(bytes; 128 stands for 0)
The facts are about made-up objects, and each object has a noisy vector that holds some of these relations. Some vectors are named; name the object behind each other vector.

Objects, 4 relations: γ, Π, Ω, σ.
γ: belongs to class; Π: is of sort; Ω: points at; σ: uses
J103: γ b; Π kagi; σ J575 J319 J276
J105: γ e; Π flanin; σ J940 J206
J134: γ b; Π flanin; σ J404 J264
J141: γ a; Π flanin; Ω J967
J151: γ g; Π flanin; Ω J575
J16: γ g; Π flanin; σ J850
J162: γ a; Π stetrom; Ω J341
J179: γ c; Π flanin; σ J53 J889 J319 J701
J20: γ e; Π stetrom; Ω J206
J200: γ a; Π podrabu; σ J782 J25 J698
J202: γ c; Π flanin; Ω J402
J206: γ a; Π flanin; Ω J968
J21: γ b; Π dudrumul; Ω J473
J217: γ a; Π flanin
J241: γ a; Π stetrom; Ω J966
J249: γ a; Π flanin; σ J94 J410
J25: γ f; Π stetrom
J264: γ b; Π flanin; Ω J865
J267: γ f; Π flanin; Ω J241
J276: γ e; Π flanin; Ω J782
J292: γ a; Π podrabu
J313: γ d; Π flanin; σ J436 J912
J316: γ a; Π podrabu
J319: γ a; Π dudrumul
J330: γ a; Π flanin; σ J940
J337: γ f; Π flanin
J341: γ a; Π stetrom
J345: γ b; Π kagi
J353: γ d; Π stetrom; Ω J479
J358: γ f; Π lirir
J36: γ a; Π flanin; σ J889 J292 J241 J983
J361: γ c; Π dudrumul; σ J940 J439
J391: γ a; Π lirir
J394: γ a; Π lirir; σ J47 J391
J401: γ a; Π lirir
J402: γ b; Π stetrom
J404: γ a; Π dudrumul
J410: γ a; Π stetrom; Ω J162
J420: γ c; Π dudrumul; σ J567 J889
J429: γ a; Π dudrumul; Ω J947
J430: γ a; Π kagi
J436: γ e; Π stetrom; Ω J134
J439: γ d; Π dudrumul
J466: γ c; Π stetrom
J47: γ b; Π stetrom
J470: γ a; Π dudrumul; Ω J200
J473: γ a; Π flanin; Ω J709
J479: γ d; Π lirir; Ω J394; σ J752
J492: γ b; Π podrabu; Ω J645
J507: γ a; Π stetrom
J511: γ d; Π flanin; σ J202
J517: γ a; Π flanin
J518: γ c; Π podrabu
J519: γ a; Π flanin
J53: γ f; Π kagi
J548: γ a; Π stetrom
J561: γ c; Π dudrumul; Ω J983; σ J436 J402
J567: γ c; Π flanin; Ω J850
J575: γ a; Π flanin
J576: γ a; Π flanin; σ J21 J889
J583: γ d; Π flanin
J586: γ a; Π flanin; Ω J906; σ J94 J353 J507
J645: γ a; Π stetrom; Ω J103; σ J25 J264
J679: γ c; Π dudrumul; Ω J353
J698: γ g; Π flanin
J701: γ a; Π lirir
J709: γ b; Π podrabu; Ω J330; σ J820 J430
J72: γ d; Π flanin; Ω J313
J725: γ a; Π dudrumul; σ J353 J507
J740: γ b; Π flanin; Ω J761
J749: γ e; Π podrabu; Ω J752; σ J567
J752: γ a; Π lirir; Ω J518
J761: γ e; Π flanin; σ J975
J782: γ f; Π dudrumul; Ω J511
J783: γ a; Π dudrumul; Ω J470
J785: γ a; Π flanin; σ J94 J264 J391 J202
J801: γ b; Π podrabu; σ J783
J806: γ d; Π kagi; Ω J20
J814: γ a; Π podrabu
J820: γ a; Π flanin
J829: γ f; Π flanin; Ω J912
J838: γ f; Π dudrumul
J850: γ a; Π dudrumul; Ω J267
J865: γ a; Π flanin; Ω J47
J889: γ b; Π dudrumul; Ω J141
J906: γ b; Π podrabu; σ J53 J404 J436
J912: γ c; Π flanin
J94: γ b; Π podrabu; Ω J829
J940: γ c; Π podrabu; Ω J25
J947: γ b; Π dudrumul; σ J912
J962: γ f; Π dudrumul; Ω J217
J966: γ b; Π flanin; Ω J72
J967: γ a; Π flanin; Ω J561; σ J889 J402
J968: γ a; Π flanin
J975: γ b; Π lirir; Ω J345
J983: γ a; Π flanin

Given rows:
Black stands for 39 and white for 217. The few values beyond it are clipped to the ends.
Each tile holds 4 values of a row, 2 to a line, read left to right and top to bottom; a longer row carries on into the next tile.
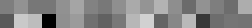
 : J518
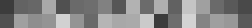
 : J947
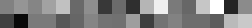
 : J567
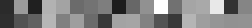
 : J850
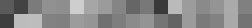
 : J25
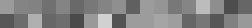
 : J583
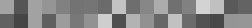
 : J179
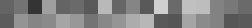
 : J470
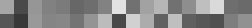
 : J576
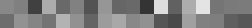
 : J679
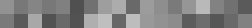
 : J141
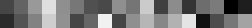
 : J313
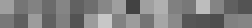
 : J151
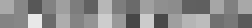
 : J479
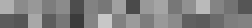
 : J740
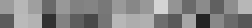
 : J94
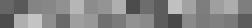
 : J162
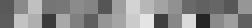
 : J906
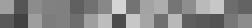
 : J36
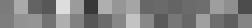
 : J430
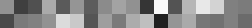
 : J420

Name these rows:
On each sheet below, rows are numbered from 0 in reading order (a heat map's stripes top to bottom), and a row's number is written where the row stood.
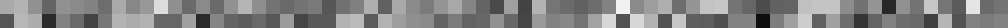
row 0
J492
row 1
J206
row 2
J967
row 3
J241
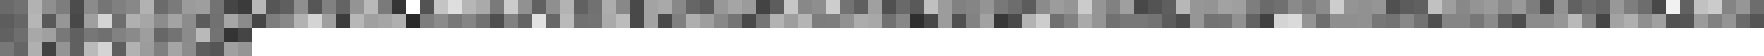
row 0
J134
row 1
J889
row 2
J975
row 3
J436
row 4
J466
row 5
J353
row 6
J21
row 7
J912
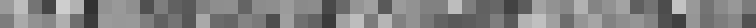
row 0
J806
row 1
J586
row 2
J645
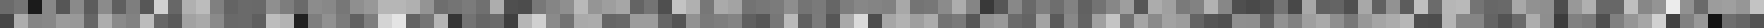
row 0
J439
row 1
J200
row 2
J341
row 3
J511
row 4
J16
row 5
J404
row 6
J749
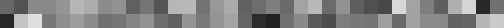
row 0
J47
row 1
J267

